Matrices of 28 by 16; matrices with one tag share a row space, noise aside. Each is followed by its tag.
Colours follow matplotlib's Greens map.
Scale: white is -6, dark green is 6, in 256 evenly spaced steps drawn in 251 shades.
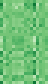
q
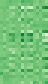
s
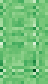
q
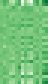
s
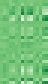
s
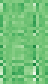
q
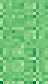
q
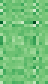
q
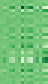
s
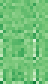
q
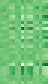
s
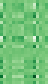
q
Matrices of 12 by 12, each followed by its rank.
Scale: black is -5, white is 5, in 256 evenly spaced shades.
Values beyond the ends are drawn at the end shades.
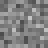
full rank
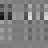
one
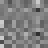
two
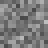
full rank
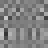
two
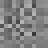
two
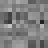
two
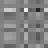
one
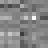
two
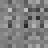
two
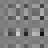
one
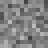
full rank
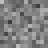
full rank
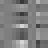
one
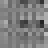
two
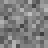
full rank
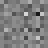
two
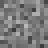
full rank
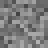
full rank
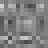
two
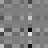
one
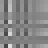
one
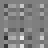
one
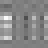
one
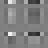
one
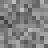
full rank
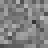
full rank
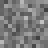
full rank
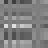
one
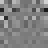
two
